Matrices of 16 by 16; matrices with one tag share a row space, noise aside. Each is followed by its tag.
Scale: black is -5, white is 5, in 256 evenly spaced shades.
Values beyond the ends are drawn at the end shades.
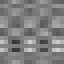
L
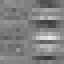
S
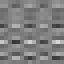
L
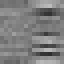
S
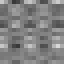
L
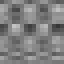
L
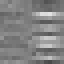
S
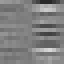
S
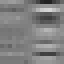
S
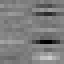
S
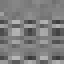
L
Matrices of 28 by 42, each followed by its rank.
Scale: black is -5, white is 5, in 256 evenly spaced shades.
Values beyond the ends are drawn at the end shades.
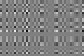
one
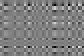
one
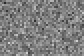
full rank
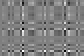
one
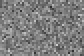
full rank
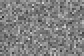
full rank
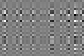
one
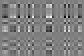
one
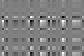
one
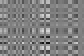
one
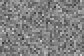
full rank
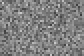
full rank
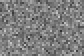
full rank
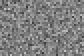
full rank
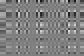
one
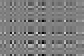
one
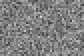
full rank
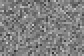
full rank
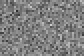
full rank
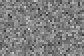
full rank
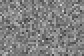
full rank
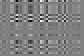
one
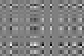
one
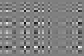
one
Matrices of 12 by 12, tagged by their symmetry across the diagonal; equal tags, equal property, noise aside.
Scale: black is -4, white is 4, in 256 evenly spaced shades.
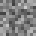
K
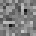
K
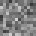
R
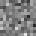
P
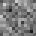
K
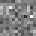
R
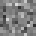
P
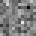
R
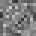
K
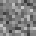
P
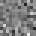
P
